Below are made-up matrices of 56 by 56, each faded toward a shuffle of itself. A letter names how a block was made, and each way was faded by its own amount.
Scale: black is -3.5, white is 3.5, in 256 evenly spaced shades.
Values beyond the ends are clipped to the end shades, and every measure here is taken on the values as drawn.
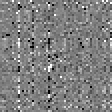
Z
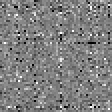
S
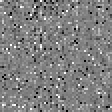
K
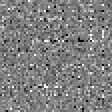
S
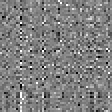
Z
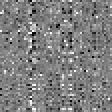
Z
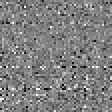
S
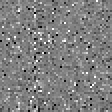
K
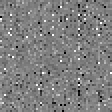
K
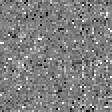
K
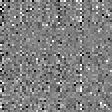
Z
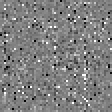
K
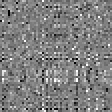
Z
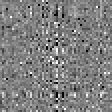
Z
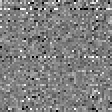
S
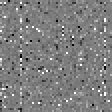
K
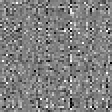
Z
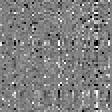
Z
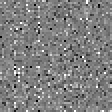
K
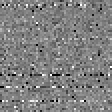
S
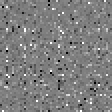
K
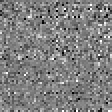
S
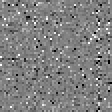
K
